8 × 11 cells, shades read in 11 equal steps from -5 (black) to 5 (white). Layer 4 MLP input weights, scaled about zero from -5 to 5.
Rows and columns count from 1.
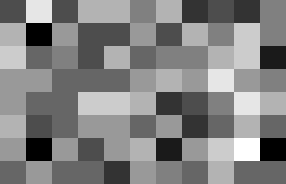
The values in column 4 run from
-2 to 3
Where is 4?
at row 1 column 2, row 4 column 9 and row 5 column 10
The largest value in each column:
3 4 1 3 3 2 2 2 4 5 2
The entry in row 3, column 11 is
-4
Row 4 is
1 1 -1 -1 -1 1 2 1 4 1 0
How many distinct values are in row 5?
8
